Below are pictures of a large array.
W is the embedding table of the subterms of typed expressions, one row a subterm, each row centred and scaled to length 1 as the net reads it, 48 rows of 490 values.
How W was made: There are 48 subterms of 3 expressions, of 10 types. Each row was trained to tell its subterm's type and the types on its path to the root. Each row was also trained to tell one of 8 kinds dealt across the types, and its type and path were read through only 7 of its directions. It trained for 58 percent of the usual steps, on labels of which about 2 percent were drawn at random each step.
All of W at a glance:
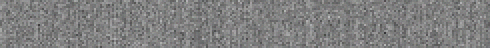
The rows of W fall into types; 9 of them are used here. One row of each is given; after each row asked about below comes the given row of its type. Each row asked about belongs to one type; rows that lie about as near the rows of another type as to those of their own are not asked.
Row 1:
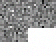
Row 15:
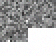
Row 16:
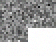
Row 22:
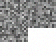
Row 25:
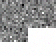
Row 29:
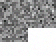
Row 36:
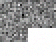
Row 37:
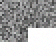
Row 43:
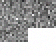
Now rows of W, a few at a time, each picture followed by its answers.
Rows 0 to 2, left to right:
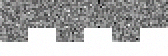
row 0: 15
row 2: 37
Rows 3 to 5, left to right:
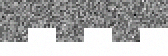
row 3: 22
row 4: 22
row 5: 29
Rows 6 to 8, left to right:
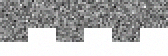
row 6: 29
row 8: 37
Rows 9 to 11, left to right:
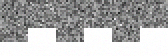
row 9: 15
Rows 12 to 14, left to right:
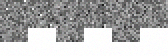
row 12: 36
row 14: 36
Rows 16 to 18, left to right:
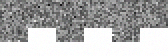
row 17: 29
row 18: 36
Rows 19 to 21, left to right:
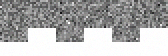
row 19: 1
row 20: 22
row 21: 43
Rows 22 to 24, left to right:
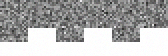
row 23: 16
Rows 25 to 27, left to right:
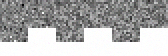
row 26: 16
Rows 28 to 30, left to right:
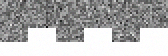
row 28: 36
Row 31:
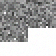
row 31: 37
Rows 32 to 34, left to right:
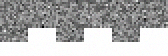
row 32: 15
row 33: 36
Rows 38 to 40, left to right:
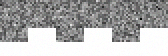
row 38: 16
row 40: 15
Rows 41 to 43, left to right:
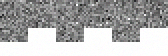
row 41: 37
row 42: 43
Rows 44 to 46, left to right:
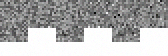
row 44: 22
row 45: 22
